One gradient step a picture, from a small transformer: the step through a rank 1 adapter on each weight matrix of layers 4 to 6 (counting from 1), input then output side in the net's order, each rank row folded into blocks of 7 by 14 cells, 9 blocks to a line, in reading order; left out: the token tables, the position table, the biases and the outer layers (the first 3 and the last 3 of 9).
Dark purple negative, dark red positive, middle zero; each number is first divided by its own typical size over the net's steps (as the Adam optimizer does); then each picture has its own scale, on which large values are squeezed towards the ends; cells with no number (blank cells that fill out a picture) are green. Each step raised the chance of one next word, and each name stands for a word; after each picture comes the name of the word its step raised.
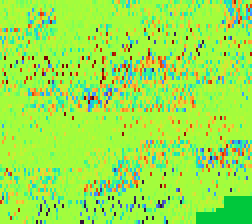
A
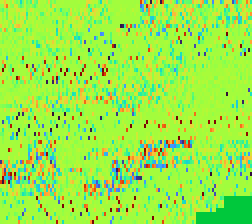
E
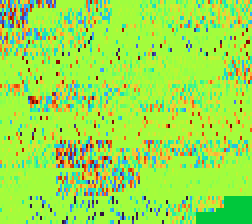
A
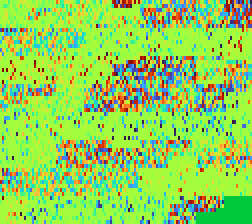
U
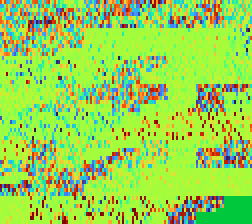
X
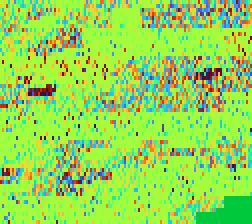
U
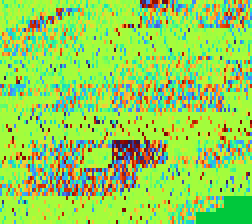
X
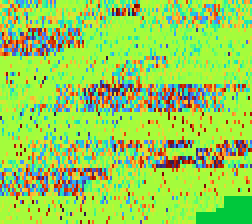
X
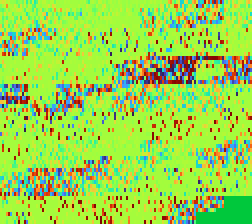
X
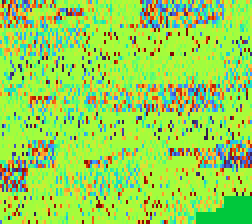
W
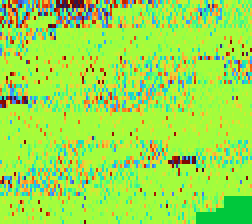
E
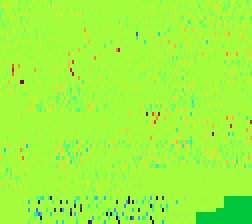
A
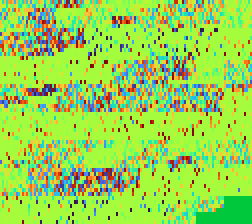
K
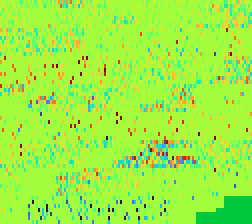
A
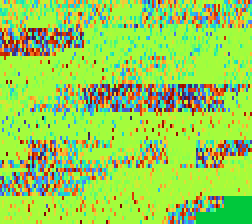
X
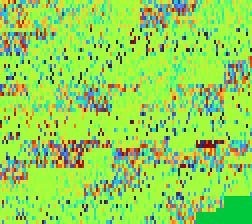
W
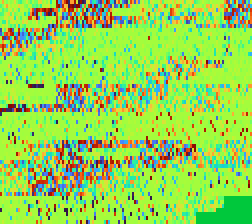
K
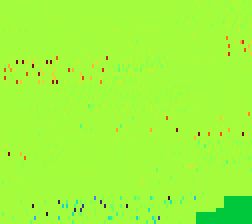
A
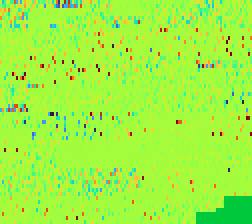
E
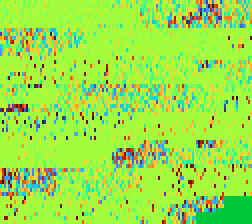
E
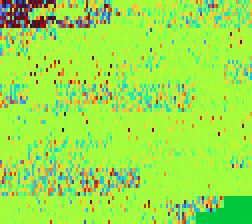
E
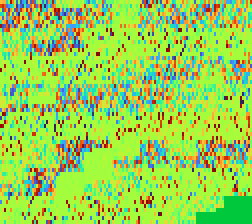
X
